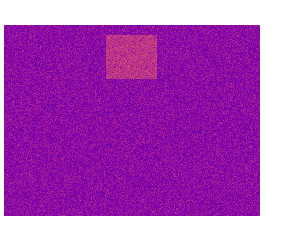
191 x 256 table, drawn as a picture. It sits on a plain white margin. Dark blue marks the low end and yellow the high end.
No overall slope runs across the table. In the top middle lies a patch that is higher than the rest. The ninth with the highest average is the top middle. On average the colour sits 30% of the way up the scale.
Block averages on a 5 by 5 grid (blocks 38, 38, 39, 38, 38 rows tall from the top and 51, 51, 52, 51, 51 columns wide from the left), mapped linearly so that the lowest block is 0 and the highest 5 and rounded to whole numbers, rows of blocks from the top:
0 0 5 0 0 / 0 0 3 0 0 / 0 0 0 0 0 / 0 0 0 0 0 / 0 0 0 0 0
